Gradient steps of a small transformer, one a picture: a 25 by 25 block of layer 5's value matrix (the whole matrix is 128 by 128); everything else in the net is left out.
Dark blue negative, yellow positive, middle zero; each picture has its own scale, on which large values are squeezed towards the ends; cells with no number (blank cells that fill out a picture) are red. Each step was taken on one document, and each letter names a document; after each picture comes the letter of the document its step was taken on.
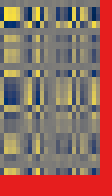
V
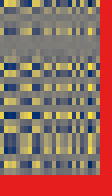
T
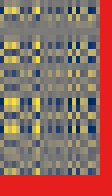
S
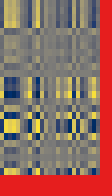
V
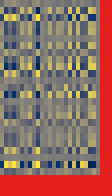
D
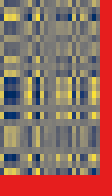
V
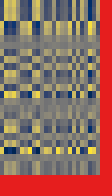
T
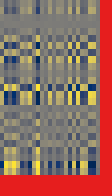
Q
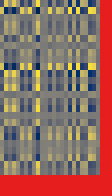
Q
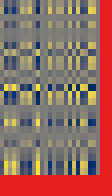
D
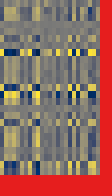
S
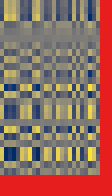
T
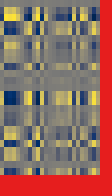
V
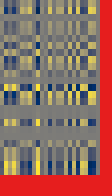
D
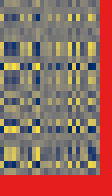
S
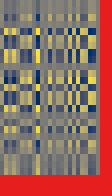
Q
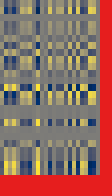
Q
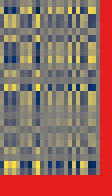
Q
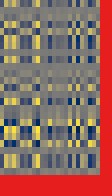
S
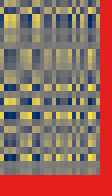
T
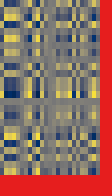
V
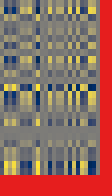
Q
